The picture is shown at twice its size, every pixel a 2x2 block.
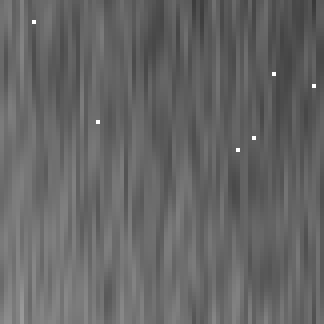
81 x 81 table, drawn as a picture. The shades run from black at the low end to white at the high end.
Average level on the scale: 40%. Slope: up to the bottom left. Mirror symmetry: none. Ninth with the highest average: bottom left. Grain: streaks running down. Histogram: skewed, a long tail of high values. Lone odd cells: 6, each higher than its neighbours.
